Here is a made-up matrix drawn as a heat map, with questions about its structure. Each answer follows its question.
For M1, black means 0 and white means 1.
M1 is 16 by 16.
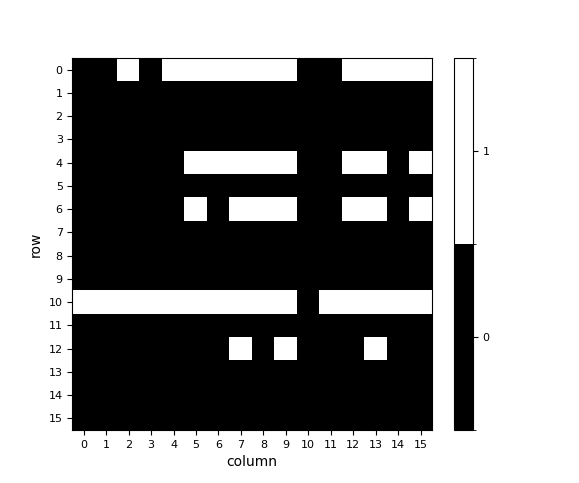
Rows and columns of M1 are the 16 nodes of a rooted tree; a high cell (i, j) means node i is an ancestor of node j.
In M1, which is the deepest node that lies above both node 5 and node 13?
6
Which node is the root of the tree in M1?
10
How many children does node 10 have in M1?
4
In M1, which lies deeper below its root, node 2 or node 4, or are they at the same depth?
the same depth
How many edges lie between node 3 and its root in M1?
1
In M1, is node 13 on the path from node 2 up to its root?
no
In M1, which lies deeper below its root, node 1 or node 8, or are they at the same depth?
node 8
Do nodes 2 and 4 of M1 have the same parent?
yes
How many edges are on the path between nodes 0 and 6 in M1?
2
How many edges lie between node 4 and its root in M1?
2
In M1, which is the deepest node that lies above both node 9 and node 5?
6
